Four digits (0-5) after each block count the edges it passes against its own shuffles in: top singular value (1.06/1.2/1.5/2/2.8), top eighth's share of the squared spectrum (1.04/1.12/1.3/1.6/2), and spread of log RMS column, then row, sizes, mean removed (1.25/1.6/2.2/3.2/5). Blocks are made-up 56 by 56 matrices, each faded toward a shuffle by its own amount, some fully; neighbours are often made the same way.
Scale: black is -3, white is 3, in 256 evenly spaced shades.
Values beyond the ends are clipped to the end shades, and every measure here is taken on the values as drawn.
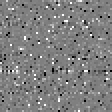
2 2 0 0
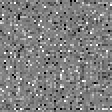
3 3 1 1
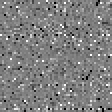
3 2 0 1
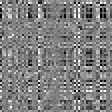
5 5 4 4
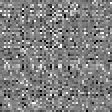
4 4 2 2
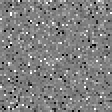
0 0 0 0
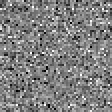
0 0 0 1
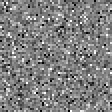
0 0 0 0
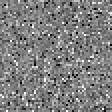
0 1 0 0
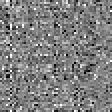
4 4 2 2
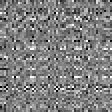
4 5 3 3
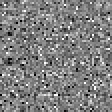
3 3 0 2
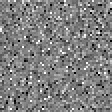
0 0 0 0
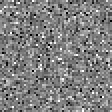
1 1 0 0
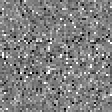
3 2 1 1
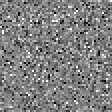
2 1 0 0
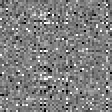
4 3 2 1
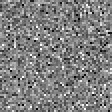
2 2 0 1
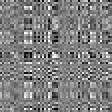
5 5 4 4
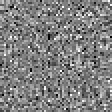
3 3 2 1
